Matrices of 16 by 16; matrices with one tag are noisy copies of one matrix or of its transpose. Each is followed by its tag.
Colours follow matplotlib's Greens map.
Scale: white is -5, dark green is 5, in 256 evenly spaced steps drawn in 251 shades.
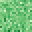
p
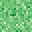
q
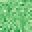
p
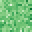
p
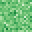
q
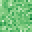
p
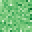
p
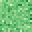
p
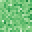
p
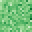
p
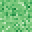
q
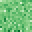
p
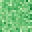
p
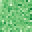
p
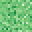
q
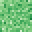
p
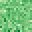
p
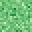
q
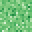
q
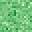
q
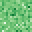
q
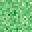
q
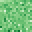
p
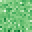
p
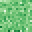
p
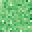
p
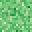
q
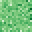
p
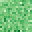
p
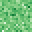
q
